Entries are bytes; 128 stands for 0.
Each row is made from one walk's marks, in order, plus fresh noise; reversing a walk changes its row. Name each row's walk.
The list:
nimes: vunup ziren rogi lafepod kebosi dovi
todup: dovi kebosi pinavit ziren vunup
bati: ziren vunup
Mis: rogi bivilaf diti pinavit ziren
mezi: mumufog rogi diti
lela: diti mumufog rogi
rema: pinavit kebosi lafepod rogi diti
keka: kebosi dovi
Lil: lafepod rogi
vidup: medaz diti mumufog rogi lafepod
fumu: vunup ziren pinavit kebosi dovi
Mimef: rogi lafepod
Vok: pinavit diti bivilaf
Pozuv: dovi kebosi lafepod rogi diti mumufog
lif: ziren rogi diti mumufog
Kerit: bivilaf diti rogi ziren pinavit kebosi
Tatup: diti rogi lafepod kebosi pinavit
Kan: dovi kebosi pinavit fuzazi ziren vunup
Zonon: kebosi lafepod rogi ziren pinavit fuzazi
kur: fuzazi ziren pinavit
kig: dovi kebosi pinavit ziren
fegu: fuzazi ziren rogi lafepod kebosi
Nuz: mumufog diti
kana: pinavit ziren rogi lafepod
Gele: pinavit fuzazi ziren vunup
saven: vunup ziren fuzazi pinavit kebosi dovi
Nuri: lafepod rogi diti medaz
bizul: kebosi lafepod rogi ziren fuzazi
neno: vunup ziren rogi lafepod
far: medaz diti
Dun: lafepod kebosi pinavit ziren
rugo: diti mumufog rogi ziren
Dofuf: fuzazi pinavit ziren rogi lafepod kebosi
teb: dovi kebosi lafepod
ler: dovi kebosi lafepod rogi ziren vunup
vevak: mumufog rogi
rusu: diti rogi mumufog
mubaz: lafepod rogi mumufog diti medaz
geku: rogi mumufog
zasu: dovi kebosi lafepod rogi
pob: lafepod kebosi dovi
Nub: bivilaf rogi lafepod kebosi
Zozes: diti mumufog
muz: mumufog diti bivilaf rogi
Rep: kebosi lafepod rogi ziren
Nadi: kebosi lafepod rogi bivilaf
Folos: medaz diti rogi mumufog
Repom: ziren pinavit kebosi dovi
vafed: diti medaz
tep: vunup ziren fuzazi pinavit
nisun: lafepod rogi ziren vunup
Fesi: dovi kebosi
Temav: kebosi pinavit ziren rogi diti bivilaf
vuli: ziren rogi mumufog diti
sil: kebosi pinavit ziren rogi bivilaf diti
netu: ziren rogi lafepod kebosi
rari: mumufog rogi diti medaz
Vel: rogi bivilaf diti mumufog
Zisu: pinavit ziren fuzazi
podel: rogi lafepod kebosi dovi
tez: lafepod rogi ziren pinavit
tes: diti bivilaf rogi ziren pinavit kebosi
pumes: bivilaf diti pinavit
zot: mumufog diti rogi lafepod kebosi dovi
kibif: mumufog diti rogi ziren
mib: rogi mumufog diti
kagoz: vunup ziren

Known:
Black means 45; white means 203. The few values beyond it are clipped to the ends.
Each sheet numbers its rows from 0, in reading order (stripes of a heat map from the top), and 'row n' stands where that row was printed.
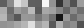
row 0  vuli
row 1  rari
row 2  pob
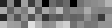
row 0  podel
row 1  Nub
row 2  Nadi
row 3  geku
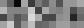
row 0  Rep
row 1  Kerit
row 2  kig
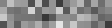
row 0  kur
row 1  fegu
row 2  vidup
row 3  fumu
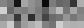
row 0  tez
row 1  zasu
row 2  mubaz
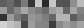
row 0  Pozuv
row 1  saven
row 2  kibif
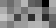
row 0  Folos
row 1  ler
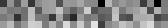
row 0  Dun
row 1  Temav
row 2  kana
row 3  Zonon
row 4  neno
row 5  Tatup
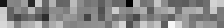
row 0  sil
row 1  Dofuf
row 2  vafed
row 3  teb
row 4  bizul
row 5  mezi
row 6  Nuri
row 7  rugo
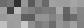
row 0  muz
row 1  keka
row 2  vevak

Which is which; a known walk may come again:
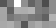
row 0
lif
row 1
Mimef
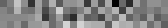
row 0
Zozes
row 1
todup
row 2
kana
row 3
nimes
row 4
zot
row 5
Fesi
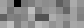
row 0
Lil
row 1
neno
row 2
Nuz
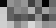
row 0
sil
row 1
Nub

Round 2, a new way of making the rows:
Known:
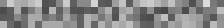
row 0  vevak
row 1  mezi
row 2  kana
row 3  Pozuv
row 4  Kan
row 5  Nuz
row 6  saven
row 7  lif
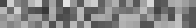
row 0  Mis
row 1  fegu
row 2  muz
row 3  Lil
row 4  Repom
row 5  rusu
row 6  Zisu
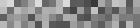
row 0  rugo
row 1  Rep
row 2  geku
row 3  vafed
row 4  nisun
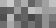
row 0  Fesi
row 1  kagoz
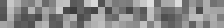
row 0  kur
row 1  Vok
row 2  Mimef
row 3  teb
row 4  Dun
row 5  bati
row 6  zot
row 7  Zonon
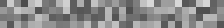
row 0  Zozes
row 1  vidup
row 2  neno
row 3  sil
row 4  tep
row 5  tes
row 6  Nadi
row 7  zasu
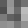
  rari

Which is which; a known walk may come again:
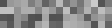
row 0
kagoz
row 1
Vok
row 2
fumu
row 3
Rep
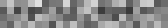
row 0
nimes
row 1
zasu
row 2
Temav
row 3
Folos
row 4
Dofuf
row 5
ler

